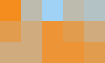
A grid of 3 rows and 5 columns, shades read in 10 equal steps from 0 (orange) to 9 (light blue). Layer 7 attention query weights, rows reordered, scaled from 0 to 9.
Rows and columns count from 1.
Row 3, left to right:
4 4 1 1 2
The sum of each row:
28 13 12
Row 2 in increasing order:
1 2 2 4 4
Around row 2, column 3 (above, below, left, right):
9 1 4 2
